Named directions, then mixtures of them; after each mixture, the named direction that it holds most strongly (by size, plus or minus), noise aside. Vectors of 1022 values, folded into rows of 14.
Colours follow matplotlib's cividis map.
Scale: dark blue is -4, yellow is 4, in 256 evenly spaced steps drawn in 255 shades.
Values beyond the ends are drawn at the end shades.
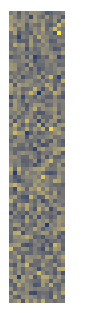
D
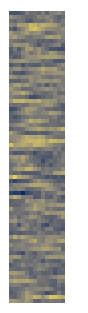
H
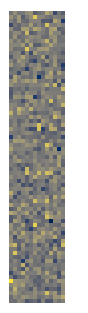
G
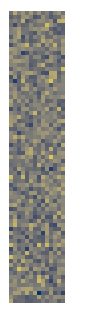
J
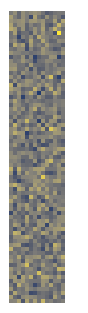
D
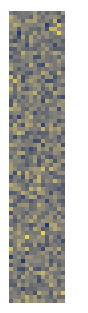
J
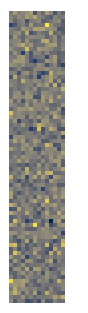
G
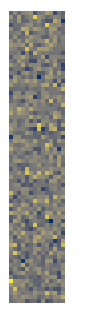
G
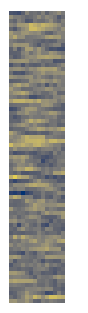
H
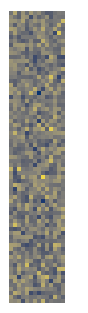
D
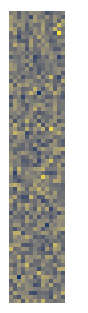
D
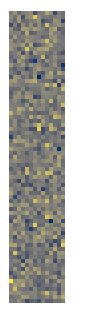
G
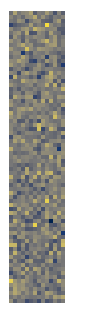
G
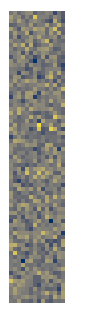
G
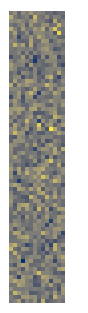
D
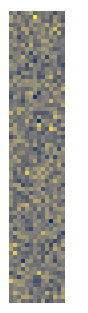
G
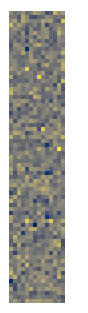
G
